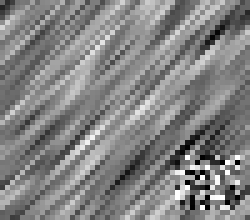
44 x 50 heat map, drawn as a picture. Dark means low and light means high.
The grain runs diagonally up to the right. In the bottom right lies a patch that is rougher than the rest. No overall slope runs across the table. Values change most from cell to cell in the bottom right.
